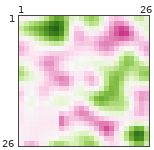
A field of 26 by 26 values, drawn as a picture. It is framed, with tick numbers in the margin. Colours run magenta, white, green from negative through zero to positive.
Mirror symmetry: none. Odd patch: calmer, in the bottom left. Lone odd cells: none. Calmest part: bottom left. Average level on the scale: 50%. Ninth with the lowest average: top right.
